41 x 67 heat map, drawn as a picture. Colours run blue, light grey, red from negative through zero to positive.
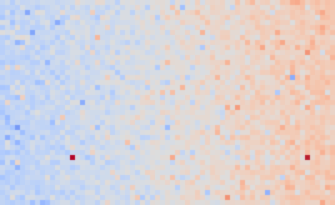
There is an overall slope up to the right. Overall the values sit about 50% of the way up the scale. No regular stripes run through it.
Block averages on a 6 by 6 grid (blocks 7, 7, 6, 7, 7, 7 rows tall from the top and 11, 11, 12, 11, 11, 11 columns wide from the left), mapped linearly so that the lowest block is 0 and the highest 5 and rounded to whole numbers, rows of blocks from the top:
012345 / 012345 / 012345 / 012345 / 012345 / 012345
